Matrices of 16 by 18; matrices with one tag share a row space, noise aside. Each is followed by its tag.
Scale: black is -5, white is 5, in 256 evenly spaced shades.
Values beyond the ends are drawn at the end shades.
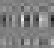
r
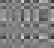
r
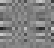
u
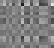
r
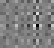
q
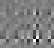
q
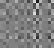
q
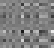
r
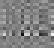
r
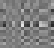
r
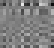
r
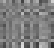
r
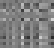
r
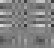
u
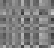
r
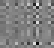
q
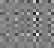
q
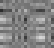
u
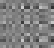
r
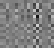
q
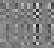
q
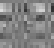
u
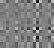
q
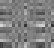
u
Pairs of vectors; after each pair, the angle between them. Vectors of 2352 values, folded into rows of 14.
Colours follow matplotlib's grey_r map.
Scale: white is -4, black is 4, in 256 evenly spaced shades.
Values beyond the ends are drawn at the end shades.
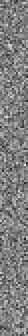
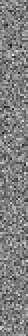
partly opposed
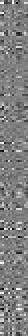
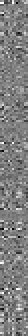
nearly parallel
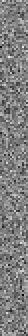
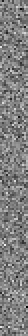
partly opposed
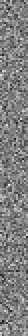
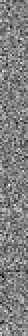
nearly parallel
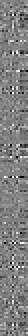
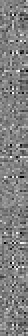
nearly parallel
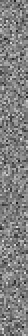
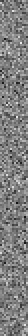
partly aligned
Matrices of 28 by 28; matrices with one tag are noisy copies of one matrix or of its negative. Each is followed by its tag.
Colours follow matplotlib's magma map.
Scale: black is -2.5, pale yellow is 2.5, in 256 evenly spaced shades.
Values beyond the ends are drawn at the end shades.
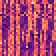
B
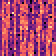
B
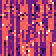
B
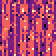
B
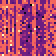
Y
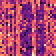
Y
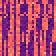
B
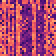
Y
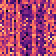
Y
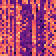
Y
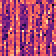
B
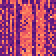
Y
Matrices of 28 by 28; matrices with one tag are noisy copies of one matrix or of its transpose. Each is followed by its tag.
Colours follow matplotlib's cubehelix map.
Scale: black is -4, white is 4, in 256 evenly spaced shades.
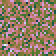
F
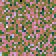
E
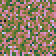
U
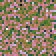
U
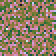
U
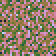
U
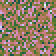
F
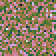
U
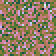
F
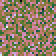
E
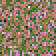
U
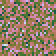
F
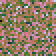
E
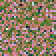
U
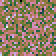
E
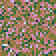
F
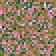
F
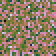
U
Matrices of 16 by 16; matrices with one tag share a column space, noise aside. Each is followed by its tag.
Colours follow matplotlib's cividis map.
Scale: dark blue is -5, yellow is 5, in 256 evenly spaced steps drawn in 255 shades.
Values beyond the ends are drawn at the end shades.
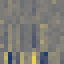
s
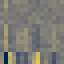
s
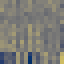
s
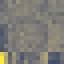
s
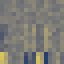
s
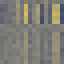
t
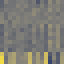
s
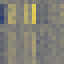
t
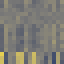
s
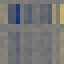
t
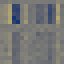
t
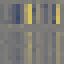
t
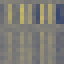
t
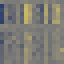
t
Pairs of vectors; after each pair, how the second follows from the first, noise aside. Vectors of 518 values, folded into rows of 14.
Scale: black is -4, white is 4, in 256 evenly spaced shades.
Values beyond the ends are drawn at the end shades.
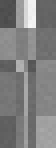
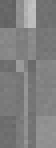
shrunk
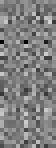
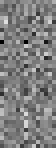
copied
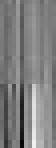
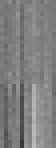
shrunk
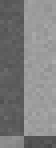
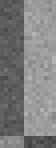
copied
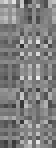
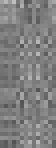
shrunk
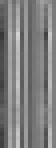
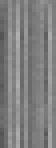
shrunk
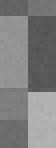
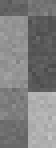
copied
